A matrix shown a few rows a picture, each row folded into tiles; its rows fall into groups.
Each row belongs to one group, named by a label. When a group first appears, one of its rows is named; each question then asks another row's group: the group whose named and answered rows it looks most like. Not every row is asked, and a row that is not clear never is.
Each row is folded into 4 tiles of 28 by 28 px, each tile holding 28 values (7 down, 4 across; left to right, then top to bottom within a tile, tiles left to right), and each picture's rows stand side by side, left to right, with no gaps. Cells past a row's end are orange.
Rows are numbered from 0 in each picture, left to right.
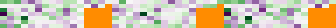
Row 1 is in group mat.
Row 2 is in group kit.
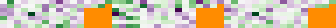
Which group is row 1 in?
kit
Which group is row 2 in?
mat
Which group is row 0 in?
mat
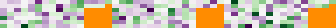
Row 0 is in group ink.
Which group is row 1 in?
kit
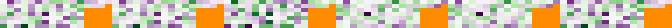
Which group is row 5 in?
ink
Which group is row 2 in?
mat
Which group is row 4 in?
ink
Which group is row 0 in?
ink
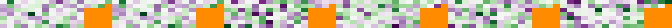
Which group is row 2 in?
ink
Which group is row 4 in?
mat
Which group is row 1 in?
mat
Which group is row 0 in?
mat
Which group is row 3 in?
ink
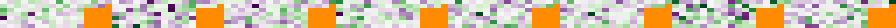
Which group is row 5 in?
mat
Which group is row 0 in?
ink
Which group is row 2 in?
kit
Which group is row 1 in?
ink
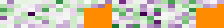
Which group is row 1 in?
ink
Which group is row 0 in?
ink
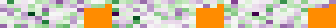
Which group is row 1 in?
kit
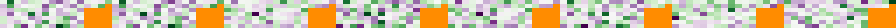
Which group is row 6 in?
ink
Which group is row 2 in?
ink
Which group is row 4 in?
ink
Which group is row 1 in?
mat
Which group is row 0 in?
mat
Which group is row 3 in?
mat
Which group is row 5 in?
mat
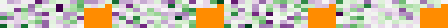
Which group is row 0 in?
ink
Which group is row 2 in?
ink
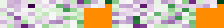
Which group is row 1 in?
kit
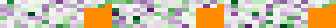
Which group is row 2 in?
mat
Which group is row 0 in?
mat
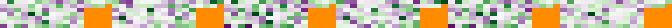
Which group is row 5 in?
mat
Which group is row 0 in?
mat
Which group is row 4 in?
mat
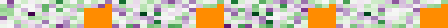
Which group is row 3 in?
mat
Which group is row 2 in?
mat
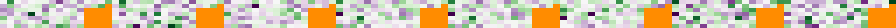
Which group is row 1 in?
mat
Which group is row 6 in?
kit
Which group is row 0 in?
mat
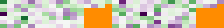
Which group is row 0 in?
kit
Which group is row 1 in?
ink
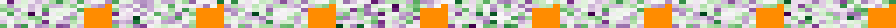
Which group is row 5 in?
ink
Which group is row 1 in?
kit
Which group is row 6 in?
mat
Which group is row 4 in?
mat
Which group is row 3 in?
ink
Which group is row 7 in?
kit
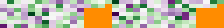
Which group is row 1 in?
kit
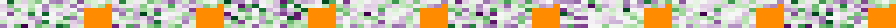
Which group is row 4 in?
ink
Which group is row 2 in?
kit
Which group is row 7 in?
mat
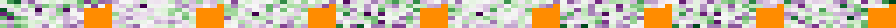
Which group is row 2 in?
ink
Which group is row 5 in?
ink
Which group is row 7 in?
kit
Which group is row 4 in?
ink
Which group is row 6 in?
ink
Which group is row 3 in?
ink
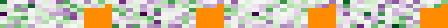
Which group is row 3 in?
mat
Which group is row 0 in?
kit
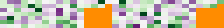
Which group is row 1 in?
mat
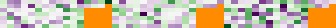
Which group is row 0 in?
kit
